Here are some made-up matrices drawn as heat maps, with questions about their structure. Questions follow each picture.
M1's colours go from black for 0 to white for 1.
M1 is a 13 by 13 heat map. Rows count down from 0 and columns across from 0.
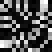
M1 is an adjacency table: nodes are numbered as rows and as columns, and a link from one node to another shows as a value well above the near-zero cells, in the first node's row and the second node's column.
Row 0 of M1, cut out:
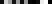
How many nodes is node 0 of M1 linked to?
6
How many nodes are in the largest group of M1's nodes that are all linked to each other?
7
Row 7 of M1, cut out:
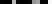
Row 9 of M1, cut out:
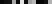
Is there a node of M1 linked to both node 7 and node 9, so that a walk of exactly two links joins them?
yes
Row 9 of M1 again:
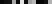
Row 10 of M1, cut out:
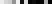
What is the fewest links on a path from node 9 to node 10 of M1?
2
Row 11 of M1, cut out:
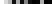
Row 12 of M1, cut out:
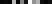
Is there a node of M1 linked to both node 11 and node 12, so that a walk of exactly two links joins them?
no
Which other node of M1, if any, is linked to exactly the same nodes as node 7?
node 5
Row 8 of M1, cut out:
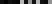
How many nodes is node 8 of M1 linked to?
4
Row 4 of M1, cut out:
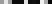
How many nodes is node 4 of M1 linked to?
6
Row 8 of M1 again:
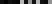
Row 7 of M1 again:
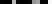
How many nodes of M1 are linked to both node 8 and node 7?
2
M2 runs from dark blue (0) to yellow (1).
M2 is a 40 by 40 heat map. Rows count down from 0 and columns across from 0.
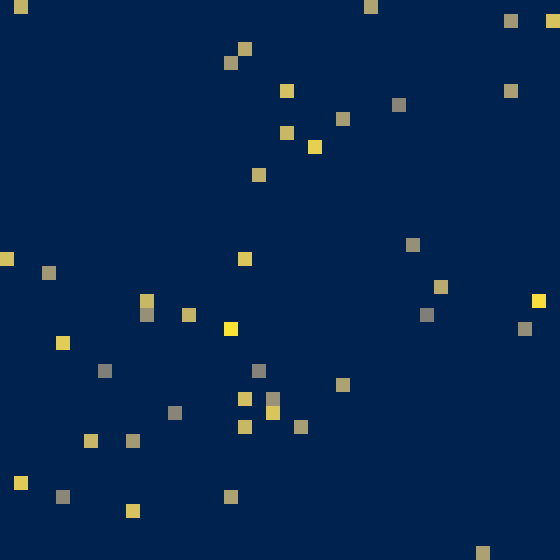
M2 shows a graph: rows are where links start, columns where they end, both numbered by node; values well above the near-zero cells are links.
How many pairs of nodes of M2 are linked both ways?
1
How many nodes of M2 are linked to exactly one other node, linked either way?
5
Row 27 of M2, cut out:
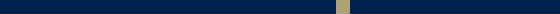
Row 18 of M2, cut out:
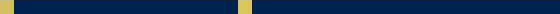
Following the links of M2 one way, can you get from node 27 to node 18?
no
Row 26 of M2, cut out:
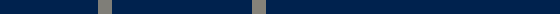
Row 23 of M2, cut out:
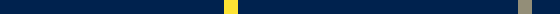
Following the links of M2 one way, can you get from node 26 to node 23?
no
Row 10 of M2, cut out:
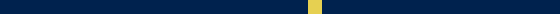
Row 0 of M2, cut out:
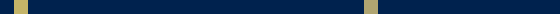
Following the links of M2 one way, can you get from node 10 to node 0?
yes
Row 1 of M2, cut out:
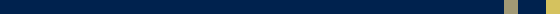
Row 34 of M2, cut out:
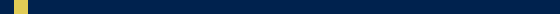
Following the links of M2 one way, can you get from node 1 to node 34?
yes
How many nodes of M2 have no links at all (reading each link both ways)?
8
